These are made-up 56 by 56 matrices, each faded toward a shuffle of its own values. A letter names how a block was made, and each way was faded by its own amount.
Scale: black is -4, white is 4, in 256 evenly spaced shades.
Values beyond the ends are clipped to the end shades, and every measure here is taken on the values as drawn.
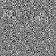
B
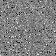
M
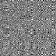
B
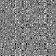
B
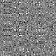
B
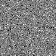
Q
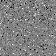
M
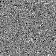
Q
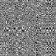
B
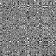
B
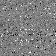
M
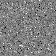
M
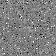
M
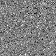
Q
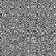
B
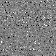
M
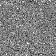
Q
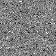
Q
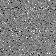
M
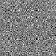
B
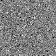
Q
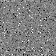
M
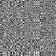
B
